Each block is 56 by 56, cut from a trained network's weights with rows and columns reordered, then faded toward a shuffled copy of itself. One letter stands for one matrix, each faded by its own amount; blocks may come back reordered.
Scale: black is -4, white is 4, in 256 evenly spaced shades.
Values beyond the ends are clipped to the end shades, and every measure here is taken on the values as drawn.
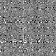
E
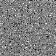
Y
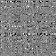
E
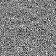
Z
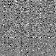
E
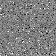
Y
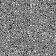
Y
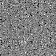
Y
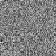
Z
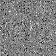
Y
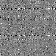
E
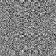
Z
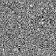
Z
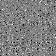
Y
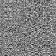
Z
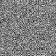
Z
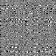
E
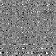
E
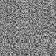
Z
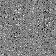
Y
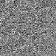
Z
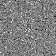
Y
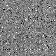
Y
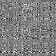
E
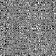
E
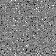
Y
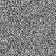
Z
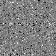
Y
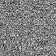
Z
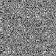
Z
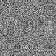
Z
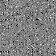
Y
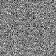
Z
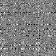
E
